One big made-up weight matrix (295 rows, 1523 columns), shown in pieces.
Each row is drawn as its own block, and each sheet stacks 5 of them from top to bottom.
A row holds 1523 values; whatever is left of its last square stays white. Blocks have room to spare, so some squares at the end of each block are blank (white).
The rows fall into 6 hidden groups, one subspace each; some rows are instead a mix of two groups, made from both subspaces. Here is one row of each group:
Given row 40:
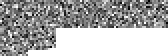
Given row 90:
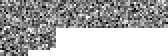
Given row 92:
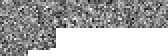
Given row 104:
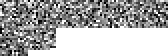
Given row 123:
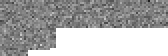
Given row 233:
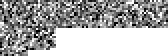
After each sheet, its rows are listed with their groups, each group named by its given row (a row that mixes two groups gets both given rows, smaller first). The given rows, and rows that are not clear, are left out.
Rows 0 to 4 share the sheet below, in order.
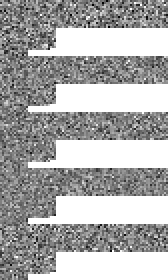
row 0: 90
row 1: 40
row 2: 123
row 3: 92
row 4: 104
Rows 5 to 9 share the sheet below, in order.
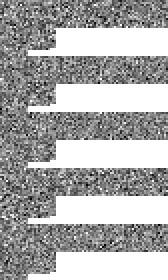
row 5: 123
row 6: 233
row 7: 104
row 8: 90
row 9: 233
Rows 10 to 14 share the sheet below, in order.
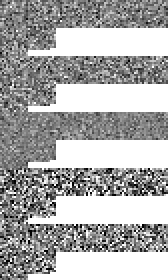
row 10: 233
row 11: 40
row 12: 92
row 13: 123
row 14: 233
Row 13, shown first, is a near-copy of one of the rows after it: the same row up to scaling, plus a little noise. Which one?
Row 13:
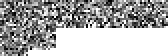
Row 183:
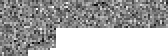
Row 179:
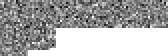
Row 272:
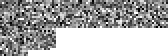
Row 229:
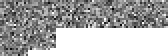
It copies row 229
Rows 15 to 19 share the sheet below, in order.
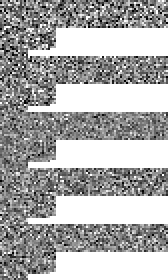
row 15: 90
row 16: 104
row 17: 123
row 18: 40
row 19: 40
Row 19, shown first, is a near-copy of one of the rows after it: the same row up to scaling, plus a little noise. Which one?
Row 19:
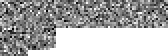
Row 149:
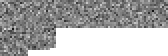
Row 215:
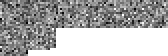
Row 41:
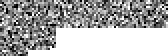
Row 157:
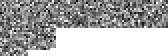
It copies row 149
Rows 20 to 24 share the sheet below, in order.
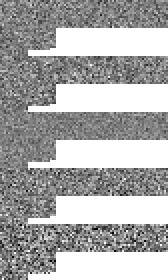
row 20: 104
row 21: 92
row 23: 104
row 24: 123
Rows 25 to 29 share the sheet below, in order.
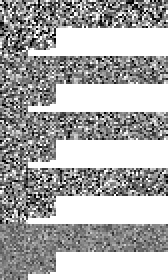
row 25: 233
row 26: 90
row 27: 90
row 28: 233
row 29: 123
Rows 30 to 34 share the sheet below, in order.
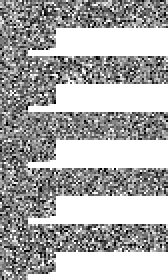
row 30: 123
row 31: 92
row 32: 40 and 90
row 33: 90 and 104
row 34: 123
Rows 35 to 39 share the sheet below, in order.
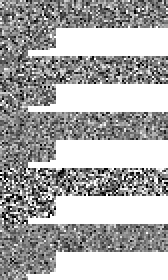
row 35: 92 and 123
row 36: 123
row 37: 90
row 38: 90
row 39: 92
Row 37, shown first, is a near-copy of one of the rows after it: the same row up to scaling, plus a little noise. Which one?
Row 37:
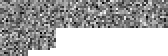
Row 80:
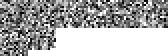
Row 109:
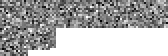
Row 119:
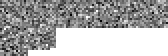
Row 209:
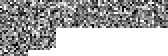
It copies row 80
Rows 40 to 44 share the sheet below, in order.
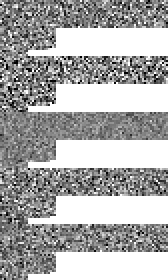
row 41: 40
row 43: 104
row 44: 123
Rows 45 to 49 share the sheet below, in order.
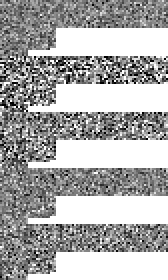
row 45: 90
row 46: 90 and 123
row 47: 233
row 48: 123
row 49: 233
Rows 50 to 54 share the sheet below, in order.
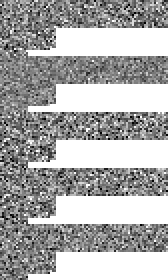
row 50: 40
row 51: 90
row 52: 90
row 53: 90
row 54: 40
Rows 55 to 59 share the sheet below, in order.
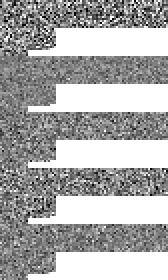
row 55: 233
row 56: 123
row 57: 123
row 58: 123
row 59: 40 and 123
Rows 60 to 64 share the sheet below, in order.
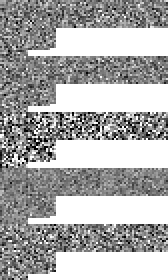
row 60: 104
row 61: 90
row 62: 233
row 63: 233
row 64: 92
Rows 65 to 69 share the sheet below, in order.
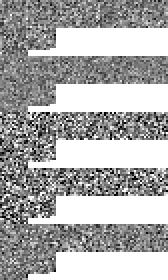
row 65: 233
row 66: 123
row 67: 104
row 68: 90
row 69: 92
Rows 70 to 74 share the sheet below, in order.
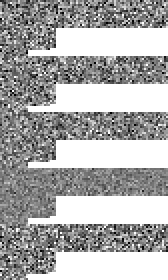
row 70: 40
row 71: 92
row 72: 92 and 104
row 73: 123
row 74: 40
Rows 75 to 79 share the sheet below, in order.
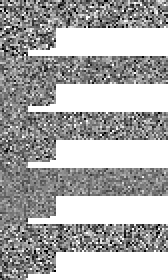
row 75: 90
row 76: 123
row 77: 233
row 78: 40
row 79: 92 and 233
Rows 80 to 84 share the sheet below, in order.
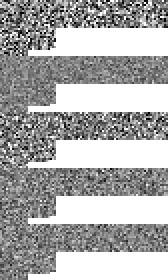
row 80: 90
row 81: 40
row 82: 40
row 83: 90
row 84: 104
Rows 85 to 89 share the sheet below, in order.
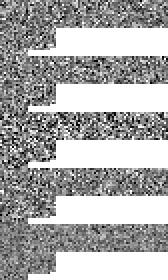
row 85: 233
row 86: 123
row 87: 92
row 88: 104 and 233
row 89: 90 and 123
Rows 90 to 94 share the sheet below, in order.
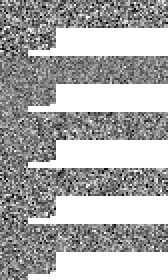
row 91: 104
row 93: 90
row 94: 92
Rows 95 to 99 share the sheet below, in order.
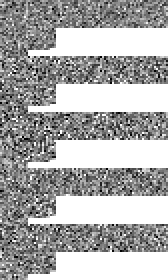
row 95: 233
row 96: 104
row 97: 104 and 123
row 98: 233
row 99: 104
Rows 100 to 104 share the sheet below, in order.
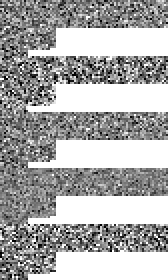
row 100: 90
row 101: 92
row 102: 90
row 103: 123
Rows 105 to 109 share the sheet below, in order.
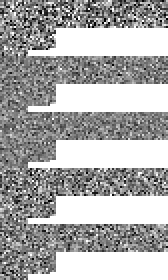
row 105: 123
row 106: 92
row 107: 123
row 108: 104
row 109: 90
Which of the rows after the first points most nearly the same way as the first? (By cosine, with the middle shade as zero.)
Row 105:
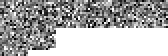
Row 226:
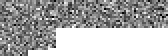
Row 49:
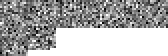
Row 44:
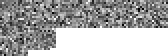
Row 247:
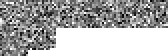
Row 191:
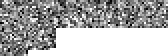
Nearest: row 247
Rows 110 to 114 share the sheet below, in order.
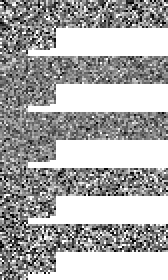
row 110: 40 and 233
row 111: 233
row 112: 90
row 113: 90
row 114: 123
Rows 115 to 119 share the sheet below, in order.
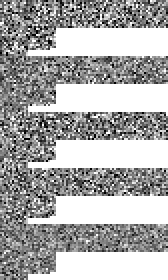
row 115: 233
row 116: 123
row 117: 123
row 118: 104 and 123
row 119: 90
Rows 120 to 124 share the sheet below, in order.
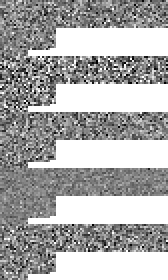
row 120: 123
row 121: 90 and 123
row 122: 233
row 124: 123
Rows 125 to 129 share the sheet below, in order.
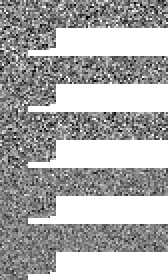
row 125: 90
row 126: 104 and 123
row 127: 92
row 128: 123
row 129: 40
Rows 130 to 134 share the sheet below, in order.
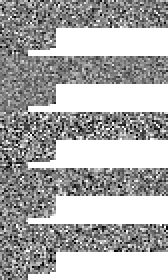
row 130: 104
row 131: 92
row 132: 104
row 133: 92
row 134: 123
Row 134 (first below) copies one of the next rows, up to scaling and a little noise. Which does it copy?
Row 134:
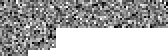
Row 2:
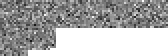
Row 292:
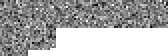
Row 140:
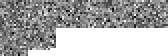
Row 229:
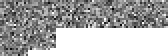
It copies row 292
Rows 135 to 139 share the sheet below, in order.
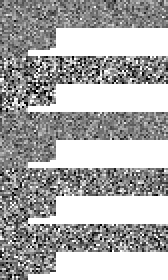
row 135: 92
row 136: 233
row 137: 104
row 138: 92
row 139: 104
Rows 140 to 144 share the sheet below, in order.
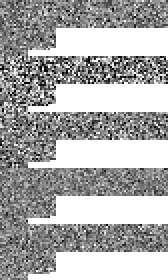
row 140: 123
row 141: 123
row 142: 104
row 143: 40
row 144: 233
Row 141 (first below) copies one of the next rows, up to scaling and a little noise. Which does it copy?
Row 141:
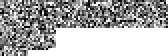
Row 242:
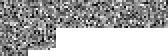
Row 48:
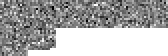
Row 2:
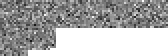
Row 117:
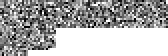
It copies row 117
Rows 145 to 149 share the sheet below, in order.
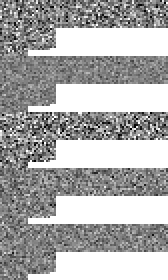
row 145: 104 and 123
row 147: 123
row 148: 123
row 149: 40
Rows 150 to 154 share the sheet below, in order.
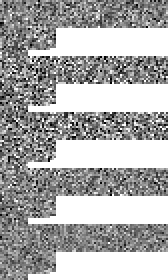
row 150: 233
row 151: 104
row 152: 92
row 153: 104
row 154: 92 and 104
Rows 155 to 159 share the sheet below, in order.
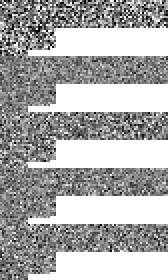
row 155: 90 and 233
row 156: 123
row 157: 40
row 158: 123
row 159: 104
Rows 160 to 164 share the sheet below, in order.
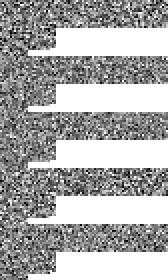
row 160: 40
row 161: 123
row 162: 123
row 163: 40
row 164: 40
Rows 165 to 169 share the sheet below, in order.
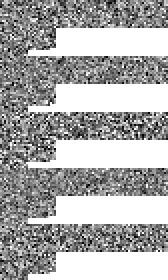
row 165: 92
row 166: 90
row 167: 40
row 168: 90
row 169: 123
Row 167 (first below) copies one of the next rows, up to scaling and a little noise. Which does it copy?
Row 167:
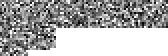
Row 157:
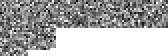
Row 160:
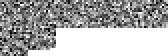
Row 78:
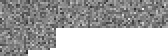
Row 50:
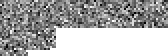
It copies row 157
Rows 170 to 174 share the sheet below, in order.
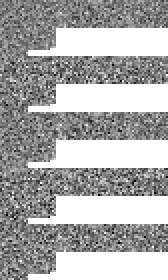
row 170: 92
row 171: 123
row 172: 92
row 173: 40 and 90
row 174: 92
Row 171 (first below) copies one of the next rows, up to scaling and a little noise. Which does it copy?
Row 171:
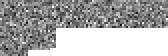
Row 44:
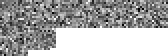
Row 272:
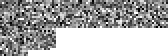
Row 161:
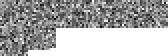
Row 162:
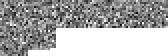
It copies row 162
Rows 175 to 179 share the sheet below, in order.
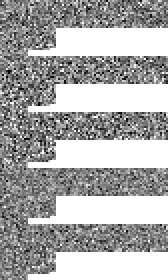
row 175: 233
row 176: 40 and 90
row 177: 123
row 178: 90
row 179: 123
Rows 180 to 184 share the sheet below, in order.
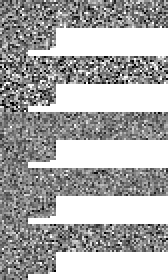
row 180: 92
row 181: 90
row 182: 233
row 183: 123
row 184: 92
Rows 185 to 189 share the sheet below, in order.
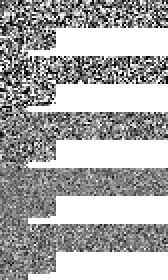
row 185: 123
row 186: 40 and 104
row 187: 123 and 233
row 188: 123
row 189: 104
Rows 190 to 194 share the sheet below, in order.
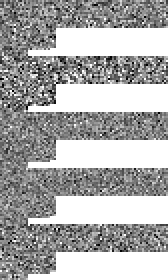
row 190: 123
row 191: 92
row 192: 233
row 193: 233
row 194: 104
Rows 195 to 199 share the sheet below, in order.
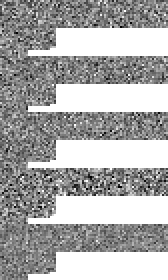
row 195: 104
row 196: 40
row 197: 233
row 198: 92
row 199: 233
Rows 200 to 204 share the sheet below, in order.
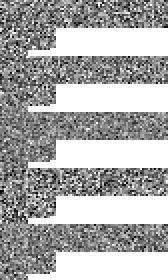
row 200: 40 and 90
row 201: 123
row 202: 90
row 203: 233
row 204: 40
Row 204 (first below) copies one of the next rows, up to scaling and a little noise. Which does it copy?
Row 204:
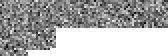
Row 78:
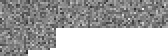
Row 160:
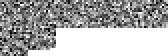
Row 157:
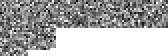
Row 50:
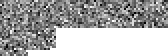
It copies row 50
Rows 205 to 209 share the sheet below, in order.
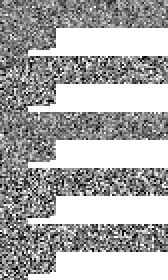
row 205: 92
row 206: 233
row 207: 233
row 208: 104
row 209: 90
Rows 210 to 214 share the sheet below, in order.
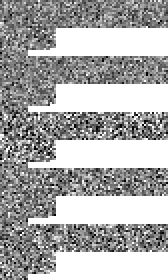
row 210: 233
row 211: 90
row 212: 233
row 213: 92
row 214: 92
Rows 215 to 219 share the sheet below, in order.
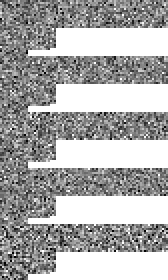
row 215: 40
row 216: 92
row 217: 104
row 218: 90 and 123
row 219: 40
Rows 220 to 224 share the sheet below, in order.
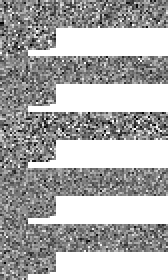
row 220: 233
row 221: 233
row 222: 123
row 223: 233
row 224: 90
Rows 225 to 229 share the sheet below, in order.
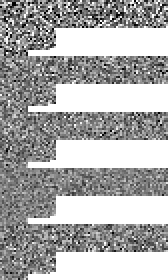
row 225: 233
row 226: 92
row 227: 233
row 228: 92
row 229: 123
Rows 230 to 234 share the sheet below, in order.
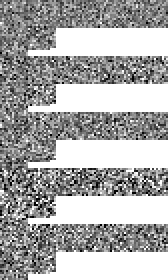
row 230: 233
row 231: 40 and 123
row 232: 104
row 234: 104
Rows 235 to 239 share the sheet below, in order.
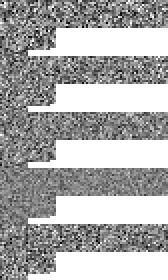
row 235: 123 and 233
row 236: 92 and 233
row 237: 233
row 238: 40
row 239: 233
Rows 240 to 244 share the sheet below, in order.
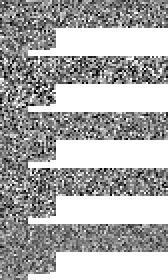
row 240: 123
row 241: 233
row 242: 123
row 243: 104
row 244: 233
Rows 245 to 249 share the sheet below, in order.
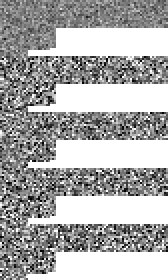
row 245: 90
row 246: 233
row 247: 123
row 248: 90
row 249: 40
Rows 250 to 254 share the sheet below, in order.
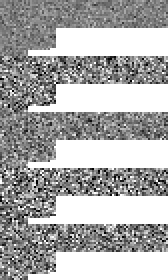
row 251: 92
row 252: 92 and 233
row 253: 104
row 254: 92
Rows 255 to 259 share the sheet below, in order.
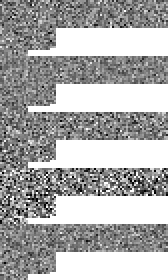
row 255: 104
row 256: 40 and 233
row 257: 90
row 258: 40 and 233
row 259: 90
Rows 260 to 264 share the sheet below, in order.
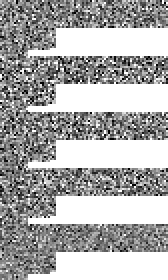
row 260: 123
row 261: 40
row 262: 123
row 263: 123
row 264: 104
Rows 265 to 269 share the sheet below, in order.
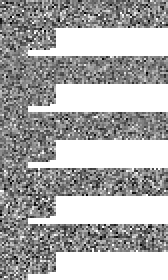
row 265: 123
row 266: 90
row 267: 123
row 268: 233
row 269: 90
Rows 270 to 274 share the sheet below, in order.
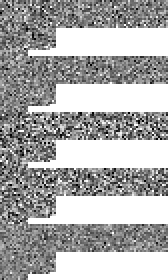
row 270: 104
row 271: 123
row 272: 123
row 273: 92
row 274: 123
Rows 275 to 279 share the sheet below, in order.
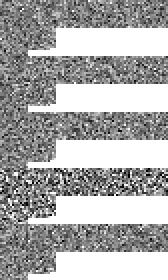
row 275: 92
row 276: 104 and 123
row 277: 92
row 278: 40
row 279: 233
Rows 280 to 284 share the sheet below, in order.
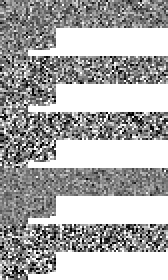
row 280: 233
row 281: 104
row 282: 233
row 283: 123
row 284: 233
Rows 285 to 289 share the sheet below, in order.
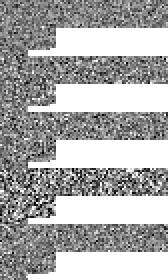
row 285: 40
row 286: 123
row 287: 123
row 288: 233
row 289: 40
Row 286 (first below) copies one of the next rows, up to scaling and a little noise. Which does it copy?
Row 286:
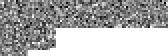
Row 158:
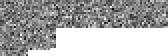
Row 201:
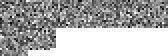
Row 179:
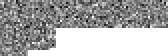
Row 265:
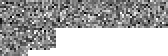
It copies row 179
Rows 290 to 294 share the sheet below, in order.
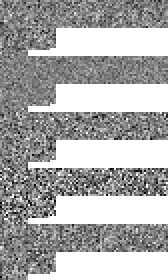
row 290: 233
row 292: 123
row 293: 90
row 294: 233
